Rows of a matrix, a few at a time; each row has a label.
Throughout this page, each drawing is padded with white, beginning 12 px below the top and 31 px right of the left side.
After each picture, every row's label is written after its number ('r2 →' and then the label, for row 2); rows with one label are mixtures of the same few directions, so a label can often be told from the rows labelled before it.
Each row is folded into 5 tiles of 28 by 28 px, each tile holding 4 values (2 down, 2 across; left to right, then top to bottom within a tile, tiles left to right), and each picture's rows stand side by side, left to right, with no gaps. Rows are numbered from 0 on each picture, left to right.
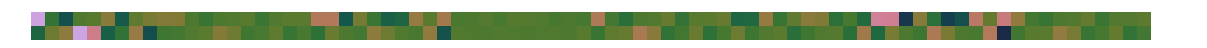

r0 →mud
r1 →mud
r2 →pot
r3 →pot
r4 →mud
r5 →pot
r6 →pot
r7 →mud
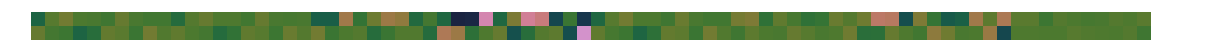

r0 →mud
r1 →mud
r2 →pot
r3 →pot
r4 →mud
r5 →pot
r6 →pot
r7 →pot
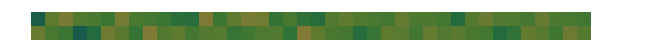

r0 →mud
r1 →pot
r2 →mud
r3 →mud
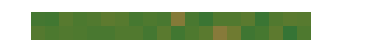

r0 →pot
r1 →mud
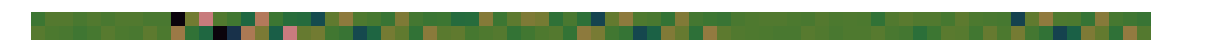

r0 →mud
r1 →mud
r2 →mud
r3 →pot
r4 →mud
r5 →mud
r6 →mud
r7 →mud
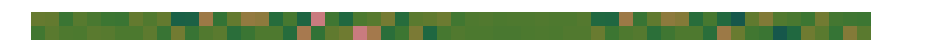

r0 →pot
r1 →pot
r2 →mud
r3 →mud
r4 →pot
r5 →mud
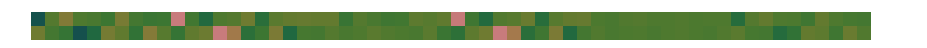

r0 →mud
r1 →mud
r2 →pot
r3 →mud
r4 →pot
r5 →mud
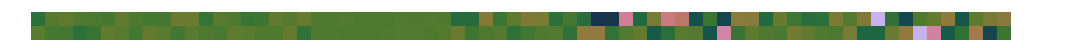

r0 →mud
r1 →pot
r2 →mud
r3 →pot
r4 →pot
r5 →pot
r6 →mud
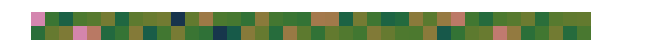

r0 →mud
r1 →mud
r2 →pot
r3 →mud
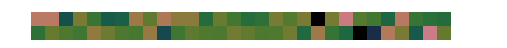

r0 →pot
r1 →pot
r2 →mud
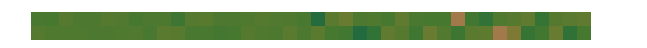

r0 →pot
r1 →mud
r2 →mud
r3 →mud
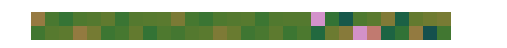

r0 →mud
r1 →mud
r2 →mud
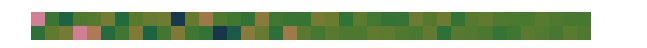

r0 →mud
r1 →mud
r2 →pot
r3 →mud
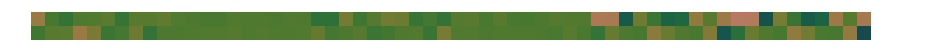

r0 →mud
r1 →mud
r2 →pot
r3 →pot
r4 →pot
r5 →pot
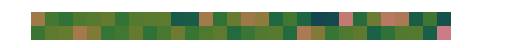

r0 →mud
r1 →pot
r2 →pot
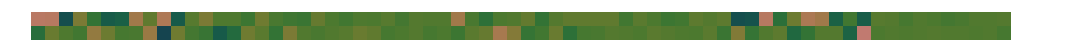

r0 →pot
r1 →mud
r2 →mud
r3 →mud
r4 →pot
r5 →pot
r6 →pot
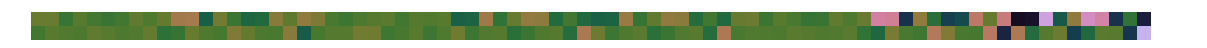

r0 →pot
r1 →pot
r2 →mud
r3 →pot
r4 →pot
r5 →pot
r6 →pot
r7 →pot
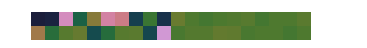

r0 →pot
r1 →mud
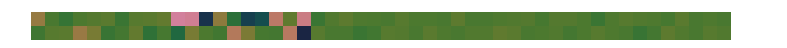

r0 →mud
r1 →pot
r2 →mud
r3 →mud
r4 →mud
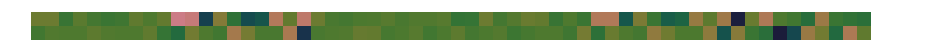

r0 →pot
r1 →pot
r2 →mud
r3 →pot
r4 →pot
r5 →mud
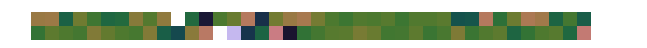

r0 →pot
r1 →mud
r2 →mud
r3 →pot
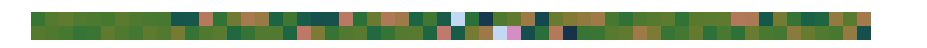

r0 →mud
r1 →pot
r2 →pot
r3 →mud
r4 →mud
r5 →pot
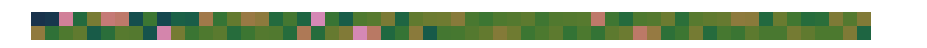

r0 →pot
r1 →pot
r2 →mud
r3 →mud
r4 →mud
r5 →pot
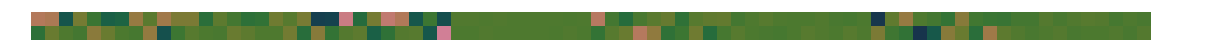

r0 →pot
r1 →pot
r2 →pot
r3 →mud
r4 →mud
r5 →mud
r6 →mud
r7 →pot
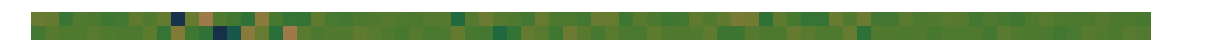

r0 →pot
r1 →mud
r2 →mud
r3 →mud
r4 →pot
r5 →pot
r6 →pot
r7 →mud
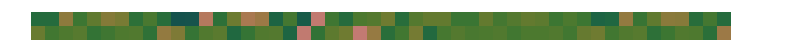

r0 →pot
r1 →pot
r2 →mud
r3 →pot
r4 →pot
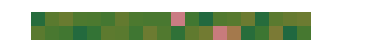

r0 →mud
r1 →mud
